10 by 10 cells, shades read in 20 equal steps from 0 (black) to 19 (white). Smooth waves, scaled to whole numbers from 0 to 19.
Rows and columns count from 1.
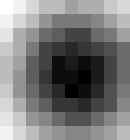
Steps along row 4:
down down down down down up up up up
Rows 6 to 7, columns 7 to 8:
0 2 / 1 3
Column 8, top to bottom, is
13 10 8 5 2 2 3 5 8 11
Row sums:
150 122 95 72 57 53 61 77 103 128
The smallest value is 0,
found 2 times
